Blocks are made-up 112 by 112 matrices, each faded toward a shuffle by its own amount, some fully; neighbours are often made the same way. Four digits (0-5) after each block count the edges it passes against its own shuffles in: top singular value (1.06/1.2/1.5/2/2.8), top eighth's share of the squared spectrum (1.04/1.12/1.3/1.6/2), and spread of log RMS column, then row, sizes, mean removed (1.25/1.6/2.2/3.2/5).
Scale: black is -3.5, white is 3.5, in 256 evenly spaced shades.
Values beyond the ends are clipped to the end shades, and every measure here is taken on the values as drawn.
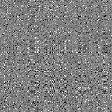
5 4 3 3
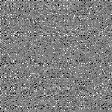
4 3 2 2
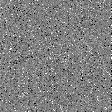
3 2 1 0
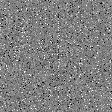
3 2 1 0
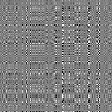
5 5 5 4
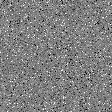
0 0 0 0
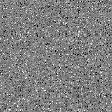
3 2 1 1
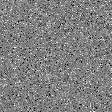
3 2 1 0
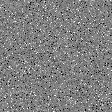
0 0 0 0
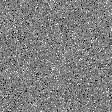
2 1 0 0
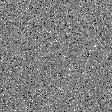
2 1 0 0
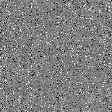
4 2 1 1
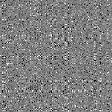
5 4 3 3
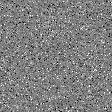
3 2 0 0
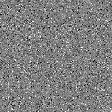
4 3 1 1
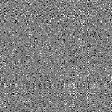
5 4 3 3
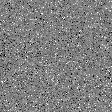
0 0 0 0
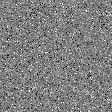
1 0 0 0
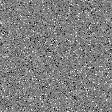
2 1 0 0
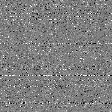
3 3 0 3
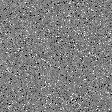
0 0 0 0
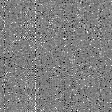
4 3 2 1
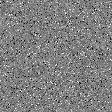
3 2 0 0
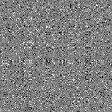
4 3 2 2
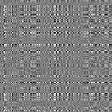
5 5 4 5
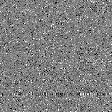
4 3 1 2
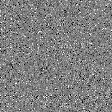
4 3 1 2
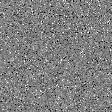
1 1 0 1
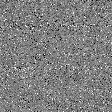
1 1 0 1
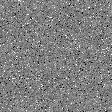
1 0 0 0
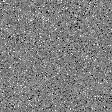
0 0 0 0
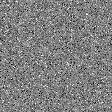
1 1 0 0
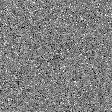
2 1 0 0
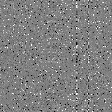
4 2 1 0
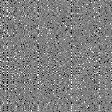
5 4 3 2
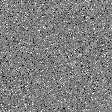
0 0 0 0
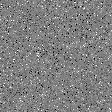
0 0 0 0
